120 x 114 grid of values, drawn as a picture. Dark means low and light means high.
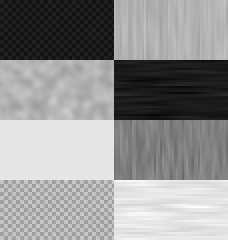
The table splits into 4 rows of 2 panels. Panel 1,1: very low, checkered, faint in contrast. Panel 1,2: high, streaked downward, faint in contrast. Panel 2,1: high, blotchy, faint in contrast. Panel 2,2: very low, streaked across, faint in contrast. Panel 3,1: very high, flat. Panel 3,2: middling, streaked downward, faint in contrast. Panel 4,1: high, checkered. Panel 4,2: very high, streaked across, faint in contrast.
